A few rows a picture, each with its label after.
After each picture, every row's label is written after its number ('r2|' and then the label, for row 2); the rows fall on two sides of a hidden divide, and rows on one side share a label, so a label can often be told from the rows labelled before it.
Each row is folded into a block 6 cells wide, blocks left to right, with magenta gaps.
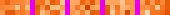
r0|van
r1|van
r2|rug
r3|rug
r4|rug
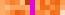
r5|rug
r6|van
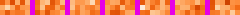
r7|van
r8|van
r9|rug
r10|van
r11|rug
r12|rug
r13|van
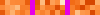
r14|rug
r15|van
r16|van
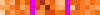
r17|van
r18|van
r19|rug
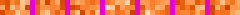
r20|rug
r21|rug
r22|van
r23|rug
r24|rug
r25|van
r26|van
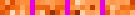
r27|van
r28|van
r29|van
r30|rug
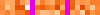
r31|van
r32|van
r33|van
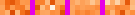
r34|rug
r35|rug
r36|rug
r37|van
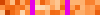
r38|van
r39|rug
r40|rug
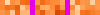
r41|van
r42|rug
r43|rug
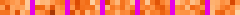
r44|van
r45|van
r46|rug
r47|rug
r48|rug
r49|rug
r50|van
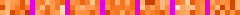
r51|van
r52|van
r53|rug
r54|rug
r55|rug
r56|rug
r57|van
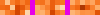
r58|van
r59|van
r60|van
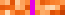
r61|rug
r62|rug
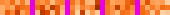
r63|van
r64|van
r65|rug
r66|van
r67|van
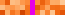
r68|rug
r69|rug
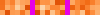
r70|rug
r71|rug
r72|van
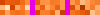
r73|van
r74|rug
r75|van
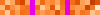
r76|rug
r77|rug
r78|van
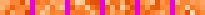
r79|van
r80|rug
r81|van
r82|rug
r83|van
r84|rug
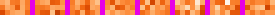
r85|rug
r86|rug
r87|van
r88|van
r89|rug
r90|rug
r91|rug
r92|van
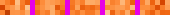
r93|van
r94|rug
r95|van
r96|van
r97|van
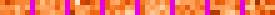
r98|rug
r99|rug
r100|rug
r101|van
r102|rug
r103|van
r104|rug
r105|rug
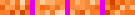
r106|rug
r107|van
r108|rug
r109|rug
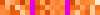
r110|van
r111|rug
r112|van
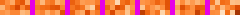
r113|van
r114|van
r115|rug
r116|van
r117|rug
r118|rug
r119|rug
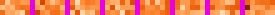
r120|rug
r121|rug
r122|van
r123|rug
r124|rug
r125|van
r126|rug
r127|van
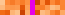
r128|rug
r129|rug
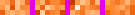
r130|rug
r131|rug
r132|van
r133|rug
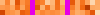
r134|rug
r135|van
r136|van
